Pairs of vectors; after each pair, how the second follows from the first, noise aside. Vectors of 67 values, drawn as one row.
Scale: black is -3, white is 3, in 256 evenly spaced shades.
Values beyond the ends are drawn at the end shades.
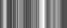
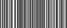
shuffled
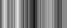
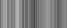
shrunk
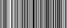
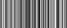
shuffled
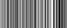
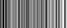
wrapped around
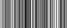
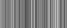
shrunk
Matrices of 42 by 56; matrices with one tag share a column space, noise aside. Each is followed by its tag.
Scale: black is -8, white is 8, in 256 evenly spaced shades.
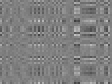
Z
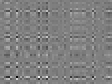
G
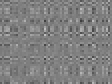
Z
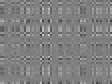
Z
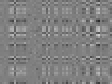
Z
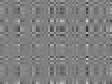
Z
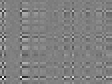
G
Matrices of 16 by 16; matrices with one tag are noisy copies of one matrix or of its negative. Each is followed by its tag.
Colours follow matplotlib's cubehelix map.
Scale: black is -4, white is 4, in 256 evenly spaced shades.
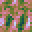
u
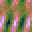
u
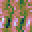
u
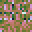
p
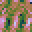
u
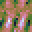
u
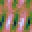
u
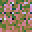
p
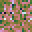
p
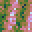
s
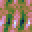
u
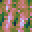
u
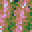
s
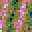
s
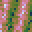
s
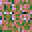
p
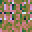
p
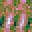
u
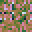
p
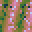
s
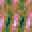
u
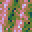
s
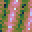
s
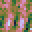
u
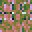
p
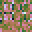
p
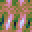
u
